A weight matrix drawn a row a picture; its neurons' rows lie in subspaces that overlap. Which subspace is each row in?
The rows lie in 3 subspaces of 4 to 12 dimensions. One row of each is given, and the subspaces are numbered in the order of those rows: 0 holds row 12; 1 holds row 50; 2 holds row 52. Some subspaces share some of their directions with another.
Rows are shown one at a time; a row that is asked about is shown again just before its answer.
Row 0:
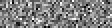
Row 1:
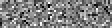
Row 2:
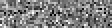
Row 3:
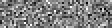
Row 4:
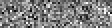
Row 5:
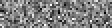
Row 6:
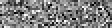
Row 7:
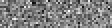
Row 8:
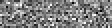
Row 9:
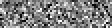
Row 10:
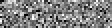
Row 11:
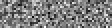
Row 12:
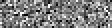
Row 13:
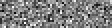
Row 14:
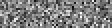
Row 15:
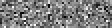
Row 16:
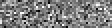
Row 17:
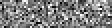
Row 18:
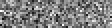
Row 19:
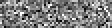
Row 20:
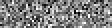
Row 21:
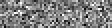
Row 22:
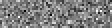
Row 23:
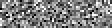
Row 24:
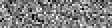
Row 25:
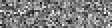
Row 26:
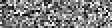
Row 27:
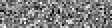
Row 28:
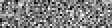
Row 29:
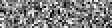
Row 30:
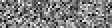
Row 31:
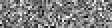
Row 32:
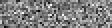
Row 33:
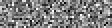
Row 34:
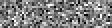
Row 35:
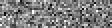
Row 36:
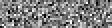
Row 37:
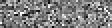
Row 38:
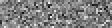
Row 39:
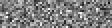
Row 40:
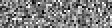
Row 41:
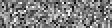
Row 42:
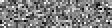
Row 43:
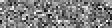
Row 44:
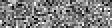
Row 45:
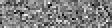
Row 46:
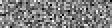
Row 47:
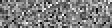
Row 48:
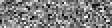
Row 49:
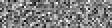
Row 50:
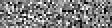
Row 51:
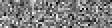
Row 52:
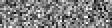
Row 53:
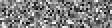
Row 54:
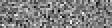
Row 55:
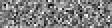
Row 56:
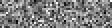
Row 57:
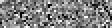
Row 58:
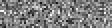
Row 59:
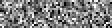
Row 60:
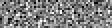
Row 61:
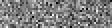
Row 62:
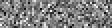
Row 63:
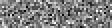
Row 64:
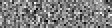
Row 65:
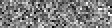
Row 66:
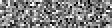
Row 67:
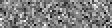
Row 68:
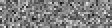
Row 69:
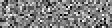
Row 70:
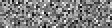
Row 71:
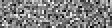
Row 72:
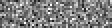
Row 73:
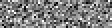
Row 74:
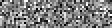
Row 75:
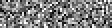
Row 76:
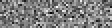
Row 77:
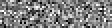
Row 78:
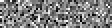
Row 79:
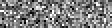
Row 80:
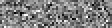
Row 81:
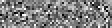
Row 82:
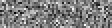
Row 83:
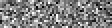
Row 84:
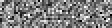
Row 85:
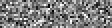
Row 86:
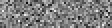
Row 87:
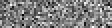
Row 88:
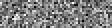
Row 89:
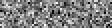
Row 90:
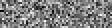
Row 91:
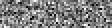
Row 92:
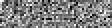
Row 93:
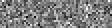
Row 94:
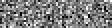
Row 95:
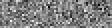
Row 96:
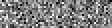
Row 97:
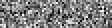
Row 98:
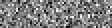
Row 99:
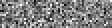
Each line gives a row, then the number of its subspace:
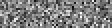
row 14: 2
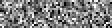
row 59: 0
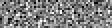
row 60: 1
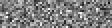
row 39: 2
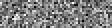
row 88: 1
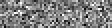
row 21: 2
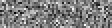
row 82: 2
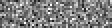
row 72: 1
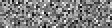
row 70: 1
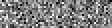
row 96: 2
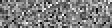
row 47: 2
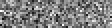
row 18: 2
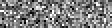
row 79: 2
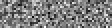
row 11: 1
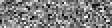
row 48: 0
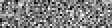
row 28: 1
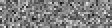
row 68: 1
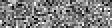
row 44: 1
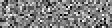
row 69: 1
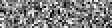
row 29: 0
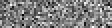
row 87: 1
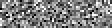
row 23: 2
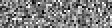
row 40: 1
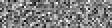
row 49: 1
